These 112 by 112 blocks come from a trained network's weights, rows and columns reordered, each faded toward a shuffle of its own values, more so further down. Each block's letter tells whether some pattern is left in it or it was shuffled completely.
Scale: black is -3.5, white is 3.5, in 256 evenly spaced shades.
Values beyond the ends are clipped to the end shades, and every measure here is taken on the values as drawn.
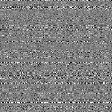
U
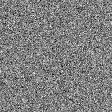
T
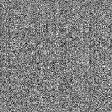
U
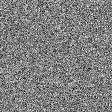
T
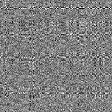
U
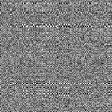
U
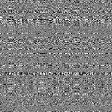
U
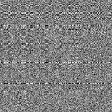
U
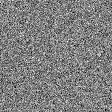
T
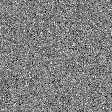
T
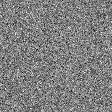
T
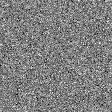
T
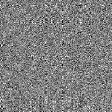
U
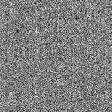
U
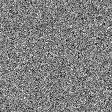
T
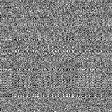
U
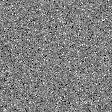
T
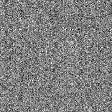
U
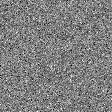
T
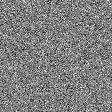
T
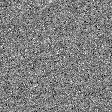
T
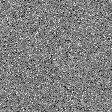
T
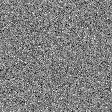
T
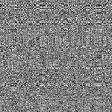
U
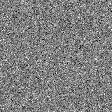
T
